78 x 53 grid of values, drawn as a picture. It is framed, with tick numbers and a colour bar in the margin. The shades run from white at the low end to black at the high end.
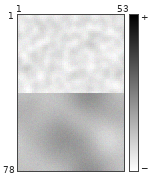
It is made of 2 by 1 panels. Panel 1,1: very low, blotchy, faint in contrast. Panel 2,1: low, smooth.
